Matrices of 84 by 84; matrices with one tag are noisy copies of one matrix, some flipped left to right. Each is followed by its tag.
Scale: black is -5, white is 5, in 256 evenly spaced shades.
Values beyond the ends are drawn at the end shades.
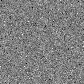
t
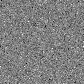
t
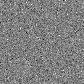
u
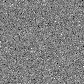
t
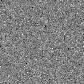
t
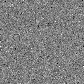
t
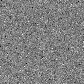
t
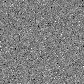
t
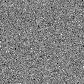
t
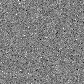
u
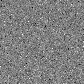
t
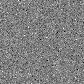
u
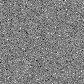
u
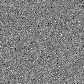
t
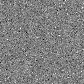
u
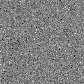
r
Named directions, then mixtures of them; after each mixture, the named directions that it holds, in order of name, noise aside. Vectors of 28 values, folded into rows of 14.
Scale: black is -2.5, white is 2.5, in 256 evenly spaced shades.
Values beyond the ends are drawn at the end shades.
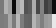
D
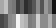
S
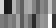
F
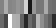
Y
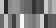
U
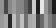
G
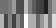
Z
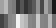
S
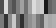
U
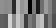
D, U, Y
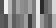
F, G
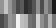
S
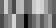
U, Z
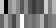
U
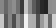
Z
